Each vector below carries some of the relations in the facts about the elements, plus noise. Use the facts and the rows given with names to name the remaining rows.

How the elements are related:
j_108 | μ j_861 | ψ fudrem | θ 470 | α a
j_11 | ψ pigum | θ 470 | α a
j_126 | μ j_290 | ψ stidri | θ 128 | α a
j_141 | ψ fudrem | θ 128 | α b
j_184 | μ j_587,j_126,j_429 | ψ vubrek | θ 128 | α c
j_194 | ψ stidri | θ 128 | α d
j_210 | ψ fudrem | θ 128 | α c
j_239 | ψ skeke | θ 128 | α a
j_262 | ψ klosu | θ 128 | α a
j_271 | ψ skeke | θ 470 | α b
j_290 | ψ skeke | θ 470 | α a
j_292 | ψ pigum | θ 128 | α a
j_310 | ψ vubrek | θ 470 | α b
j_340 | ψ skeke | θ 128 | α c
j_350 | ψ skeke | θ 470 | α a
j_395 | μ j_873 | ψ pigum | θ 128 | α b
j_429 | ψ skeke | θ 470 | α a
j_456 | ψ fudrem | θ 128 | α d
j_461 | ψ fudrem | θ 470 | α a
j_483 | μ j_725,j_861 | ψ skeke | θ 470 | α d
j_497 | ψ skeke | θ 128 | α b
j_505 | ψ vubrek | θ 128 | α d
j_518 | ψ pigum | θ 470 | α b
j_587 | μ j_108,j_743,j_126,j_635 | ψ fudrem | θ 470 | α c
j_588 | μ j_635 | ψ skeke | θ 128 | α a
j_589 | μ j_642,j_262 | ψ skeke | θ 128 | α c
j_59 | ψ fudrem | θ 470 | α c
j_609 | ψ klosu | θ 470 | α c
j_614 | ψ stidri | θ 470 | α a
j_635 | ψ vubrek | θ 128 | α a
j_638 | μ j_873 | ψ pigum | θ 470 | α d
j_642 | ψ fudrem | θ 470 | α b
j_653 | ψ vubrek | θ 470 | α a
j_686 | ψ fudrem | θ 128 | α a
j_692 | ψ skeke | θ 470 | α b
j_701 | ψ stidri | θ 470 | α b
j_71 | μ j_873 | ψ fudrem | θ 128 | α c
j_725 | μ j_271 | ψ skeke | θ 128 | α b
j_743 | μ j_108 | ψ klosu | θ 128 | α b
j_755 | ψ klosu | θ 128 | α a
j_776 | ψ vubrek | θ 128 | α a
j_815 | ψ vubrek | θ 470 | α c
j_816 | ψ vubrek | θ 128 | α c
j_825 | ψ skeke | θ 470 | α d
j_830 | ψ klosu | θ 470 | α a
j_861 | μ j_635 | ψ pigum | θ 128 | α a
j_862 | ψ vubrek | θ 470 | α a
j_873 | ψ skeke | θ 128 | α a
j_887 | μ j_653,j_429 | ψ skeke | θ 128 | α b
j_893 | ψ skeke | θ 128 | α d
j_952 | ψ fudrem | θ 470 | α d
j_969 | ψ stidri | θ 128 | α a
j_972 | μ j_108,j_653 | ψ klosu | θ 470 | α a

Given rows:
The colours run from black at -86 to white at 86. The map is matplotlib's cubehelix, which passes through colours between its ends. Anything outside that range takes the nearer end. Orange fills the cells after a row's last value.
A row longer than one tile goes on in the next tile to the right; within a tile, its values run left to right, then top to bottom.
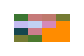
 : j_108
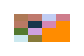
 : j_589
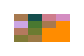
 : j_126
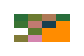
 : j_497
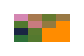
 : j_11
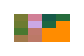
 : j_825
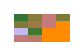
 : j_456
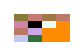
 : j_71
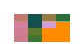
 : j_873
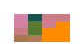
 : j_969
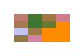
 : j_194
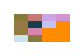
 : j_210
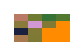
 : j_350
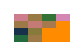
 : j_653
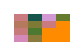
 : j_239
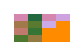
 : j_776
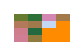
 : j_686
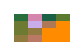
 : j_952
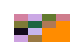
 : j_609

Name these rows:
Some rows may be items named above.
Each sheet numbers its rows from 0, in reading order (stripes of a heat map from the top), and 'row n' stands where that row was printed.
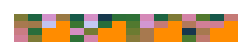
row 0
j_686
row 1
j_642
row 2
j_952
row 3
j_614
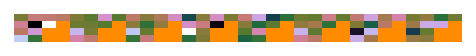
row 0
j_71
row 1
j_893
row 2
j_505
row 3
j_743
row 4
j_638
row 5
j_893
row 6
j_609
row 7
j_461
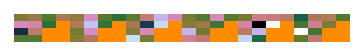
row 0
j_972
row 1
j_483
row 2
j_210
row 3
j_893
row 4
j_71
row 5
j_141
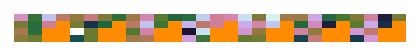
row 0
j_292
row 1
j_395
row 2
j_483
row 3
j_587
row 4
j_861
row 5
j_518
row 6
j_701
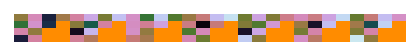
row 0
j_310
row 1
j_815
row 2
j_588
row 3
j_184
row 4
j_59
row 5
j_816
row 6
j_210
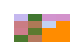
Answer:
j_635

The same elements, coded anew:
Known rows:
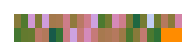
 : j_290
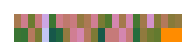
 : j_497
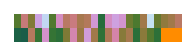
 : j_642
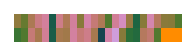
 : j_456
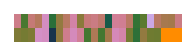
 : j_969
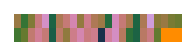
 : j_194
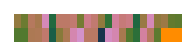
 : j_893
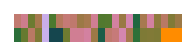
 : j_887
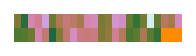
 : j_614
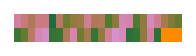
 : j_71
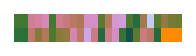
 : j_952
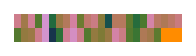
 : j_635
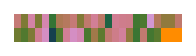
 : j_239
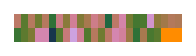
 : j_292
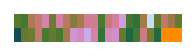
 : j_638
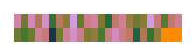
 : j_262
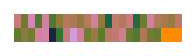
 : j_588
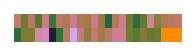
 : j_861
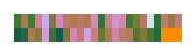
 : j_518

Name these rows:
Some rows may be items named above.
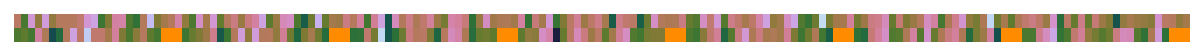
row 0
j_972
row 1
j_108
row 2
j_141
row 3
j_126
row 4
j_461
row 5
j_59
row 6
j_816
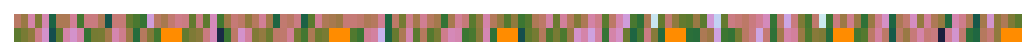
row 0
j_776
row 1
j_588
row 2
j_210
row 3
j_638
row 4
j_701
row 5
j_194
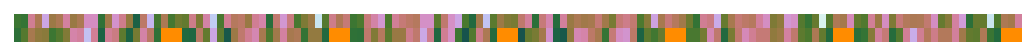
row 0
j_483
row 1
j_310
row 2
j_952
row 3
j_395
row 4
j_614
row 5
j_11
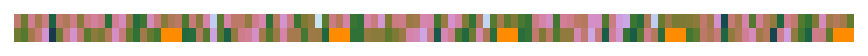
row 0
j_686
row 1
j_310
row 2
j_825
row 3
j_952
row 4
j_505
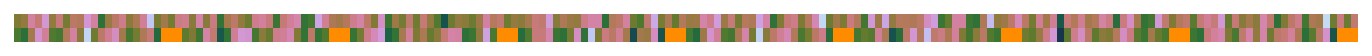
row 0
j_609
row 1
j_873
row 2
j_184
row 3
j_587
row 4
j_609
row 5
j_972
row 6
j_686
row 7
j_815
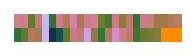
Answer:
j_743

